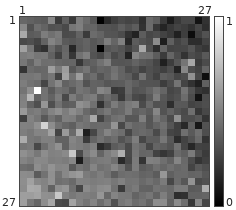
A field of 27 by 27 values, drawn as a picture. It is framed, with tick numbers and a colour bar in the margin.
No single row or column stands out from its neighbours. Neither half mirrors the other. The ninth with the lowest average is the top right. The field climbs toward the bottom left. There are no regular stripes. The bottom left is the ninth with the highest average.
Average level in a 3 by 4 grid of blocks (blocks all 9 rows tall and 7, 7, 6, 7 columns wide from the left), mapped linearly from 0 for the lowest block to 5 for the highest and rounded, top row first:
3210 / 4321 / 5432
